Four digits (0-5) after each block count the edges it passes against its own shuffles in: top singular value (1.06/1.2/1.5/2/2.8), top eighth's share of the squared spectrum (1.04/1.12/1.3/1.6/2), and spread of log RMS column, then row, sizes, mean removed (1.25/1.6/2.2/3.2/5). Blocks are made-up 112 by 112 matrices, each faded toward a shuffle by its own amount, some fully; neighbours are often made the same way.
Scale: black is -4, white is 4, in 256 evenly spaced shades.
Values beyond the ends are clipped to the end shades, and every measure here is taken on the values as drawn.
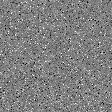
0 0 0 0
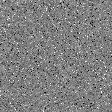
2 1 0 0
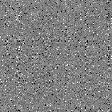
4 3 2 1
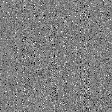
1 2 3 0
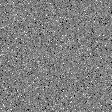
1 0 0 0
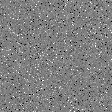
3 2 1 0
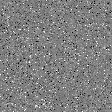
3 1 0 0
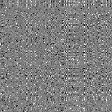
5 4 3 2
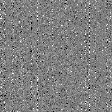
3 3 3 0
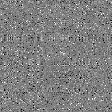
4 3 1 2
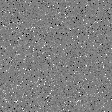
0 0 0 0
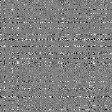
3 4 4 4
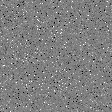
0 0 0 0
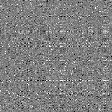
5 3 2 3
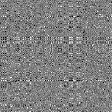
5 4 3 3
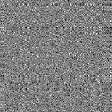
5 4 2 2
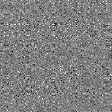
4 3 2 2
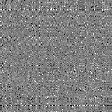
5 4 2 3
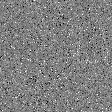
2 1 0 0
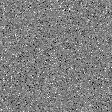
2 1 0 0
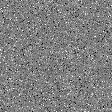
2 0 0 0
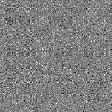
4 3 2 2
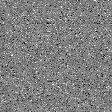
3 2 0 0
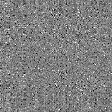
4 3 2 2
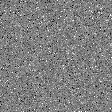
2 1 0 0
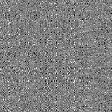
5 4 3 3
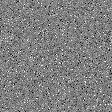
2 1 0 0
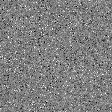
2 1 0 0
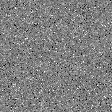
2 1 0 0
